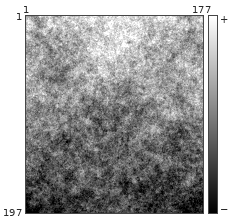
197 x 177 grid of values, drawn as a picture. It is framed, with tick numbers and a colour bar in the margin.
No regular stripes run through it. The field climbs toward the top. Overall the values sit about 50% of the way up the scale. No single row or column stands out from its neighbours. The ninth with the highest average is the top middle.
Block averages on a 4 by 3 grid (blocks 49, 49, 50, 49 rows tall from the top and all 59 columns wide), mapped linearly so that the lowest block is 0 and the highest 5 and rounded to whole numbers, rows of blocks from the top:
4 5 4 / 3 3 3 / 2 1 2 / 0 1 0
